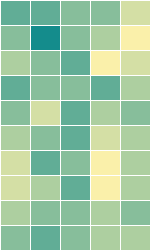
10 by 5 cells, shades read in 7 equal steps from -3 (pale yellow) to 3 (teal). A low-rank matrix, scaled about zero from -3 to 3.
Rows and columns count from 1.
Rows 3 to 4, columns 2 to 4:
0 1 -3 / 0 0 1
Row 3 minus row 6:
0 0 0 -1 -1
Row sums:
0 -1 -5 1 -2 -3 -5 -6 -2 -1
